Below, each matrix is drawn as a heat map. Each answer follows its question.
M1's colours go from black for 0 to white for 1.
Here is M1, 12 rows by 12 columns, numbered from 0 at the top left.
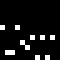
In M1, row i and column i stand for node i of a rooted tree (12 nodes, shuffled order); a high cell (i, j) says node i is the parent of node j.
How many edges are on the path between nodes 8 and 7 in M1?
1
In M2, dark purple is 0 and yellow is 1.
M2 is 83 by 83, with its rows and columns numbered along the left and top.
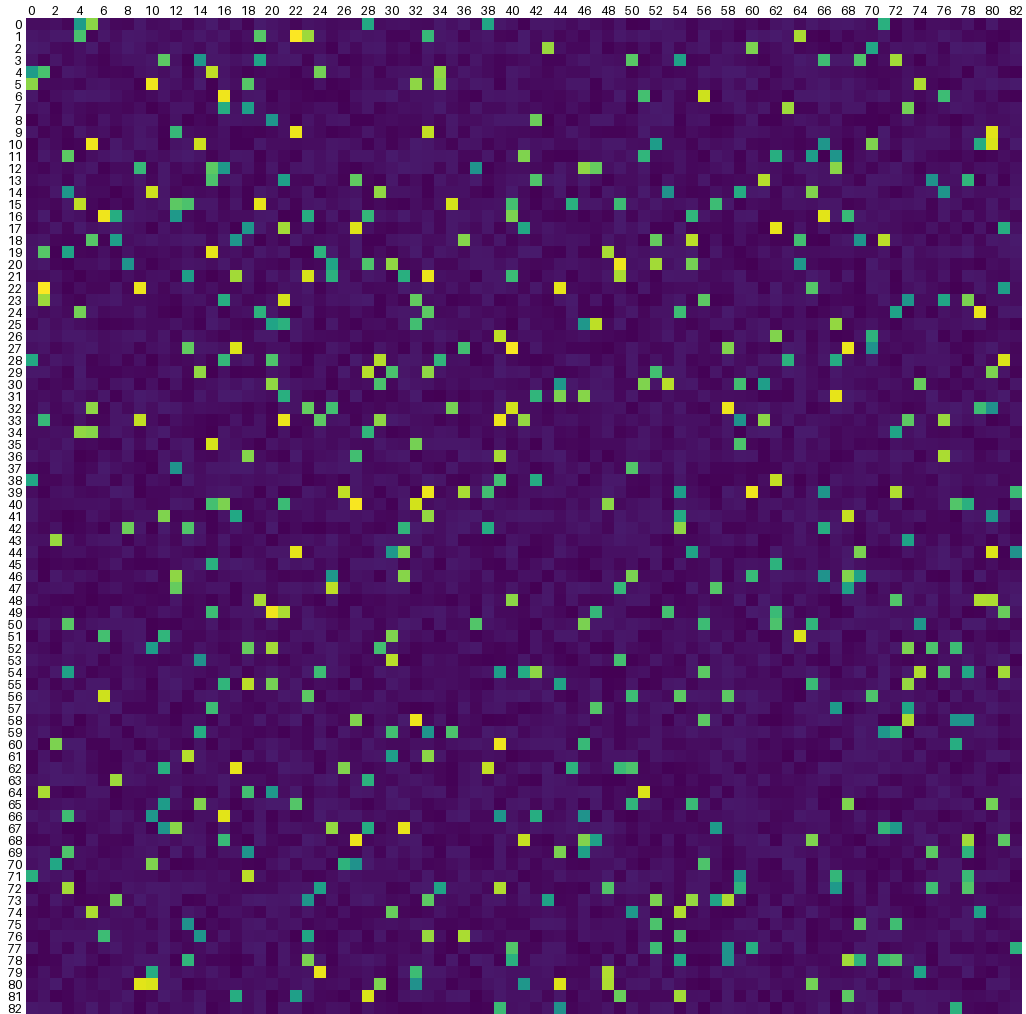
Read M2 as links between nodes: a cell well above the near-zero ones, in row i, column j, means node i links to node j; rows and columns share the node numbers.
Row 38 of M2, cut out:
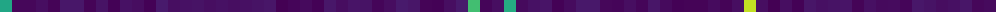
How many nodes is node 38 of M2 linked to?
4
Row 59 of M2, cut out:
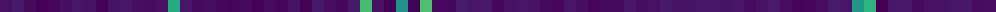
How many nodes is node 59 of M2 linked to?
6
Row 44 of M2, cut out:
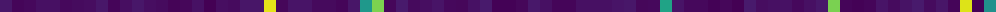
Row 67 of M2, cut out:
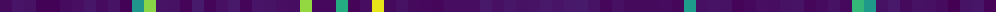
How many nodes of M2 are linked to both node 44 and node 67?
1
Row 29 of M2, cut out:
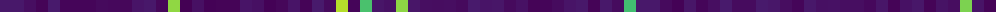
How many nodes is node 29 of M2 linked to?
6
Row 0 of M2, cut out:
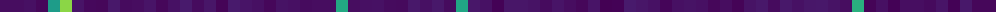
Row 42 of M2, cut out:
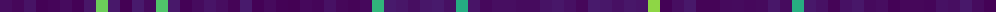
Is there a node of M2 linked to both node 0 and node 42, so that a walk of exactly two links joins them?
yes
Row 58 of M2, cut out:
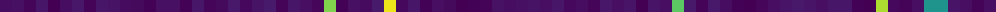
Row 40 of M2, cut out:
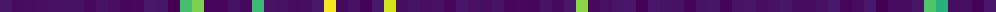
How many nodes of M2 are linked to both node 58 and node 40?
4
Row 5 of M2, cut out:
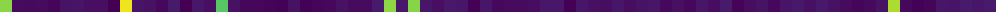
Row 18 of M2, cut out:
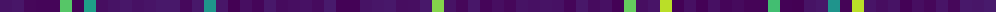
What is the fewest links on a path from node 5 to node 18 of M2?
1
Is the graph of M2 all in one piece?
yes
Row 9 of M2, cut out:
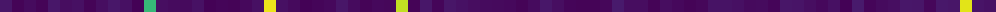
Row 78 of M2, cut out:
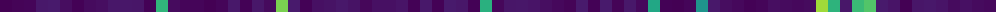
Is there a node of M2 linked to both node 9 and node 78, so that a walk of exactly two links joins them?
no
